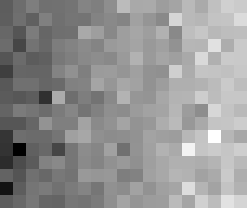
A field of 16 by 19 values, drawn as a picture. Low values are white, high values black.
Stripes: none. Slope: up to the left. Ninth with the highest average: bottom left. Grain: fine. Average level on the scale: 40%.
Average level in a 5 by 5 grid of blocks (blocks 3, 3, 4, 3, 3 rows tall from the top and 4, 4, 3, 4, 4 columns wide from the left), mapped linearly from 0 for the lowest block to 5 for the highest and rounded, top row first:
4 3 2 1 0 | 4 3 2 1 0 | 4 3 2 1 0 | 5 3 2 1 0 | 4 3 2 1 0
